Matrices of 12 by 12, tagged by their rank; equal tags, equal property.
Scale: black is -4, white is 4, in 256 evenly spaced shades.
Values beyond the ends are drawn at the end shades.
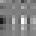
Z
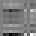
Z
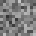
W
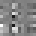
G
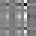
Z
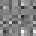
G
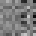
G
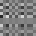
Z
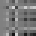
Z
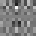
G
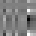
Z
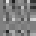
G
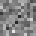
W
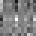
G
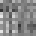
G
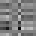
Z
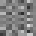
G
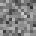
W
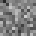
W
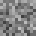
W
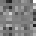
G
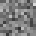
W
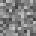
W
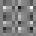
Z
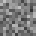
W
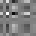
Z
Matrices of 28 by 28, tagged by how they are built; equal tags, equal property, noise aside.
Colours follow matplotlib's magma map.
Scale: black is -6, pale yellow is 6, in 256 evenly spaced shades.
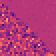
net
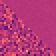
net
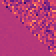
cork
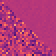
net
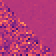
net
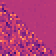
net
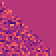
net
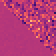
cork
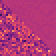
net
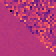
cork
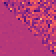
cork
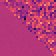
cork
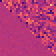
cork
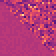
cork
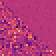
net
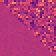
cork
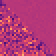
net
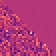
net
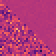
net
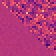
cork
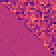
cork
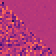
net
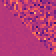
cork
